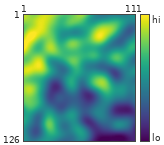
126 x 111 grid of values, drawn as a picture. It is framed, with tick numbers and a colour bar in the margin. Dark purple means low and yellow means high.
Mirror symmetry: none. Lone odd cells: none. Ninth with the highest average: top left. Grain: smooth. Ninth with the lowest average: bottom right. Slope: up to the top left.
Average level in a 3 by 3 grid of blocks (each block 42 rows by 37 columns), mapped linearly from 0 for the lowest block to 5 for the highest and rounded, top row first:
5 4 3 / 3 2 2 / 2 1 0
